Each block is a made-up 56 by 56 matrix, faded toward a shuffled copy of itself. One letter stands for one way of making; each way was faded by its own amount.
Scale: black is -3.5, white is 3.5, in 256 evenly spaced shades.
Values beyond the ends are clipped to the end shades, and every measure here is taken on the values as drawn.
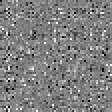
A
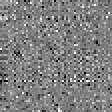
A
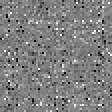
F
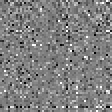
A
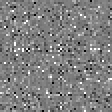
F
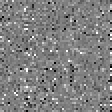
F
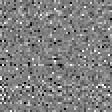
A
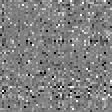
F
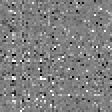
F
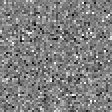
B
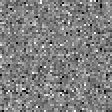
B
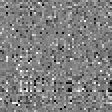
A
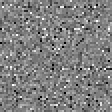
B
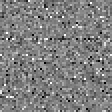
B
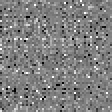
F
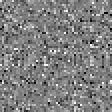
A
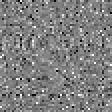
A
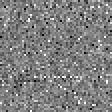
B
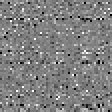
A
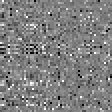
A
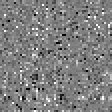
F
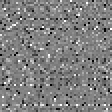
A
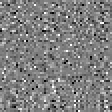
A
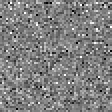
B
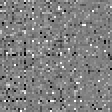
F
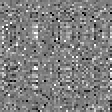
A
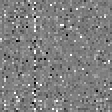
F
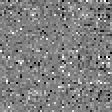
F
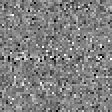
B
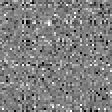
A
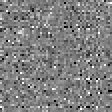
A
